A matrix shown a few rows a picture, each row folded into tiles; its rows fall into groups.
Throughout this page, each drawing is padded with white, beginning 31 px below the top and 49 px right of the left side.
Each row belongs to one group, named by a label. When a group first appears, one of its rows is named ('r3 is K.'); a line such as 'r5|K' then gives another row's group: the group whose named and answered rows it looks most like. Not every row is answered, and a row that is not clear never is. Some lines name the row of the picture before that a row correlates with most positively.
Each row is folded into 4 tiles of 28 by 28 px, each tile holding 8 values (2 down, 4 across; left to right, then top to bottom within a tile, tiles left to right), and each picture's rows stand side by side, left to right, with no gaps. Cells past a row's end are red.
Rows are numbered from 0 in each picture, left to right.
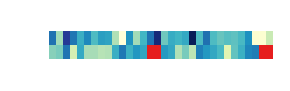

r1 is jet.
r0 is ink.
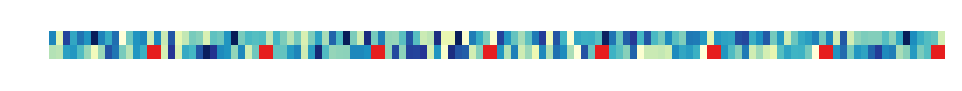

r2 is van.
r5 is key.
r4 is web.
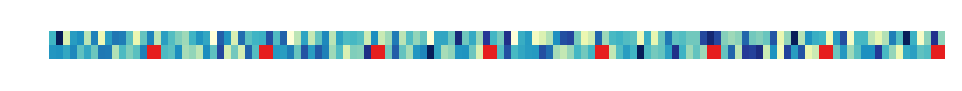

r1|web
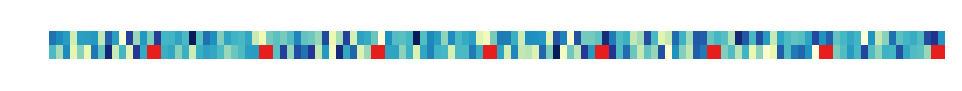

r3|jet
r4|web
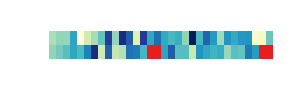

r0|van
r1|jet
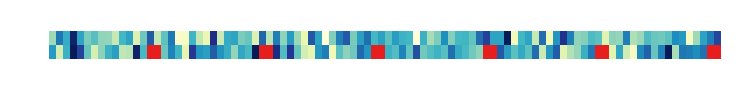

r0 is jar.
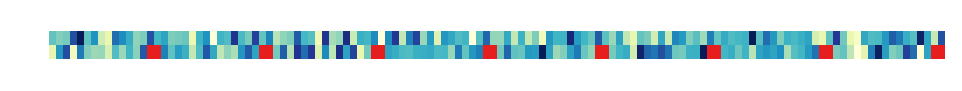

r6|jet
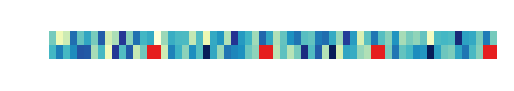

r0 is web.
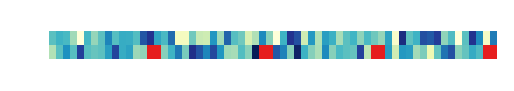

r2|jar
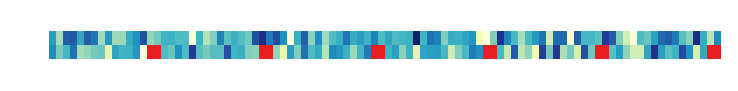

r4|web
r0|key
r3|jet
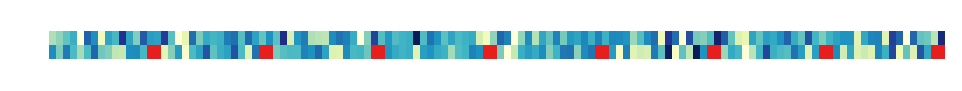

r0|van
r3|jet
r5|web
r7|web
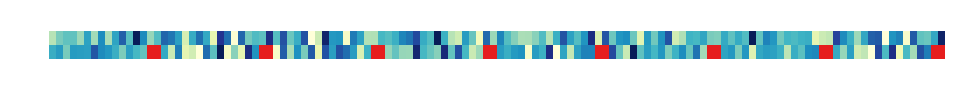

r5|jar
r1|web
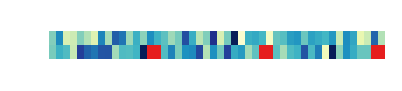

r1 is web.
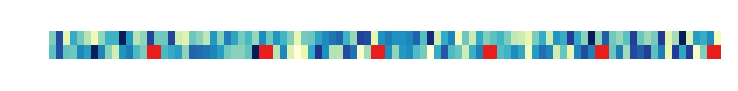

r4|van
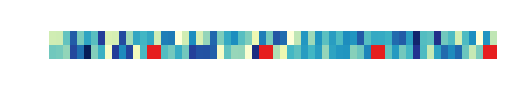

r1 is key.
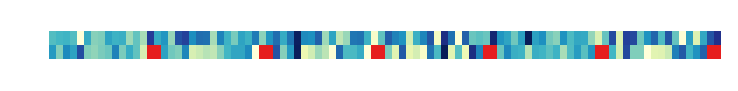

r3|web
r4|jet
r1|key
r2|key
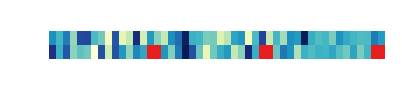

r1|jar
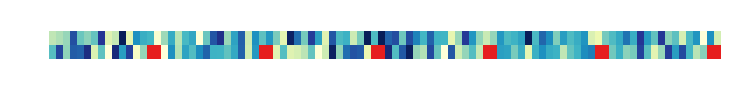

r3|key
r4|jet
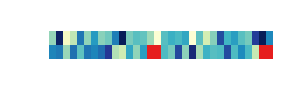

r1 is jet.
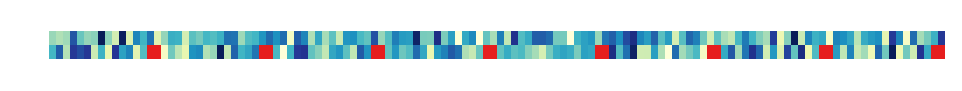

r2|jar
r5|key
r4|ink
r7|web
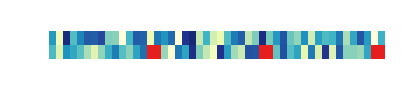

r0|ink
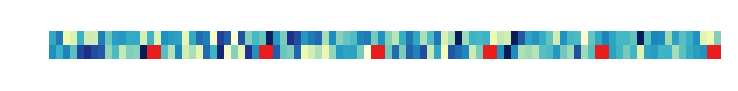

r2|key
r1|web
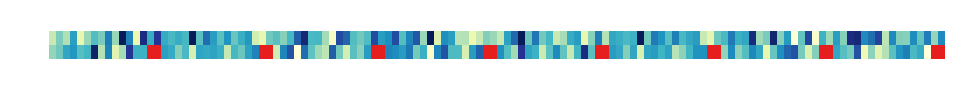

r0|van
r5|jet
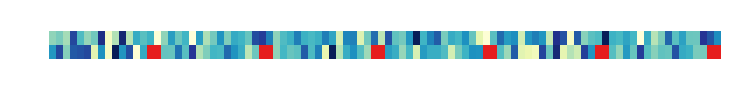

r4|web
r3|jet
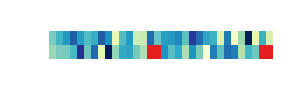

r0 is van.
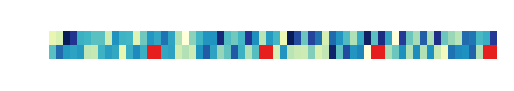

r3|ink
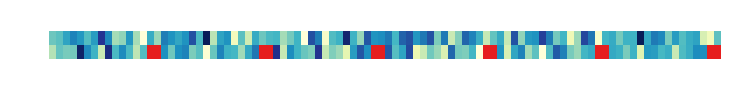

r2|van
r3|key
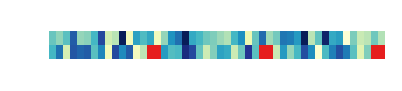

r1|jar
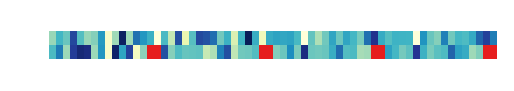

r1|ink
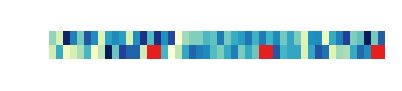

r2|van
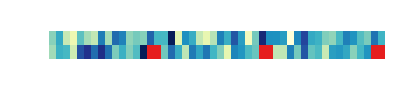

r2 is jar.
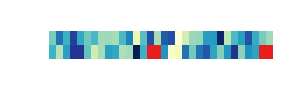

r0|jar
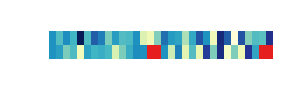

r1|web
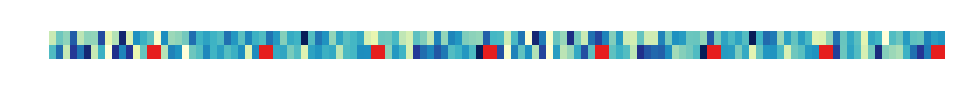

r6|jet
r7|van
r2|jet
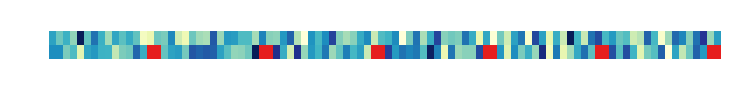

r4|van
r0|jet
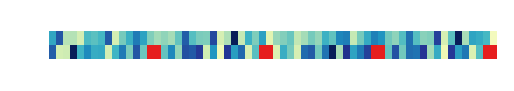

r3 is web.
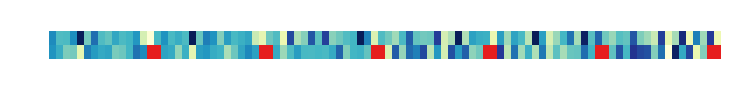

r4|van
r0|jet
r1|jet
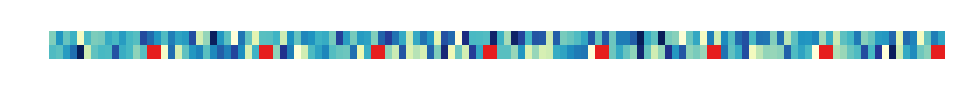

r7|van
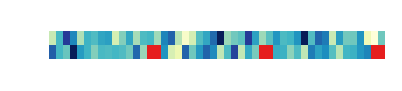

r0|jar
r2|jet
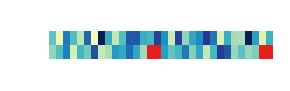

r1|ink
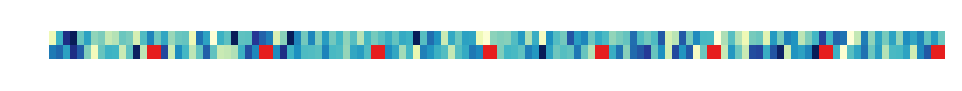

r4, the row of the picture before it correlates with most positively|0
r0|jar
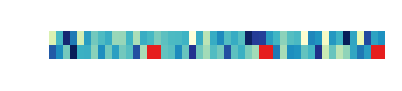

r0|jar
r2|van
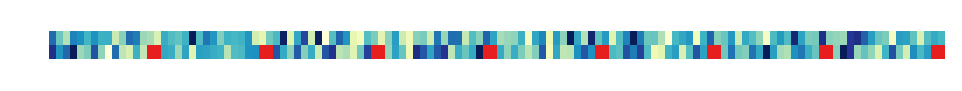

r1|jet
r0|key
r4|van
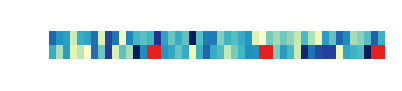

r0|web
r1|jet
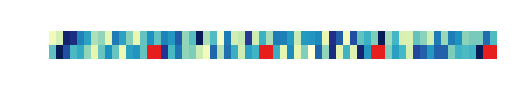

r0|jar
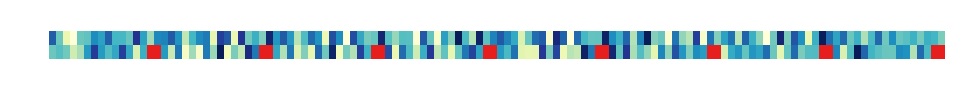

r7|jar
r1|web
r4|web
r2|web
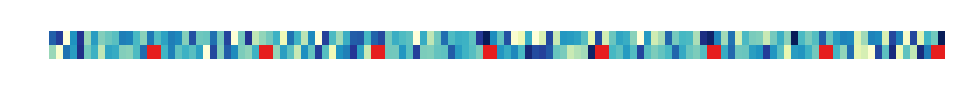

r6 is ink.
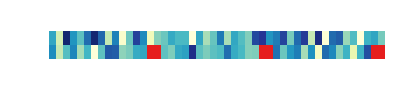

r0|ink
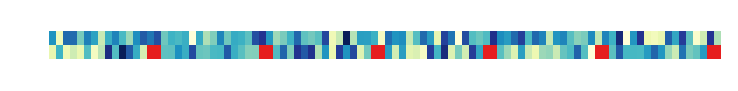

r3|web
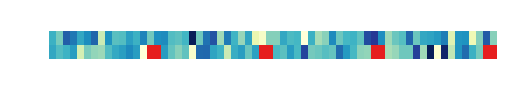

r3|van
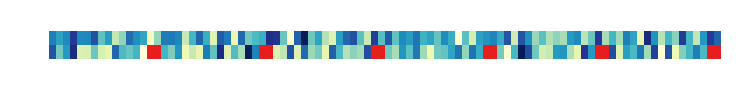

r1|web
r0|key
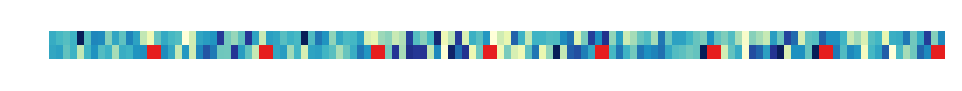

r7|van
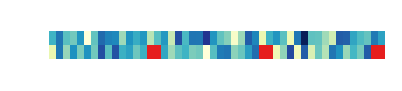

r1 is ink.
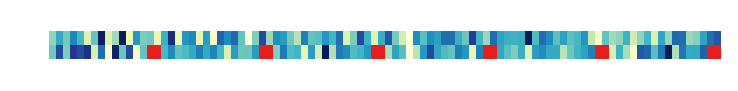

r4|jet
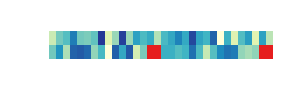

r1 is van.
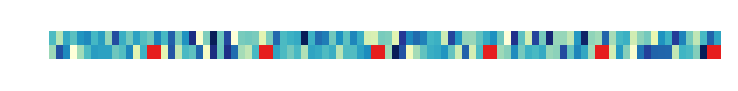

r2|jet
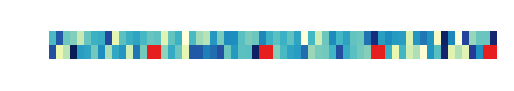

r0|jar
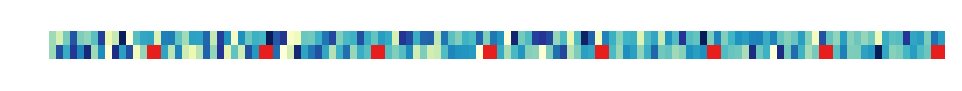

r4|ink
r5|van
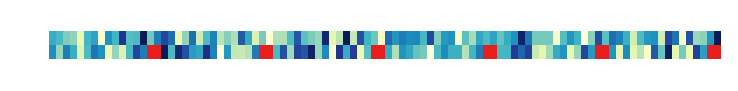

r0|van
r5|web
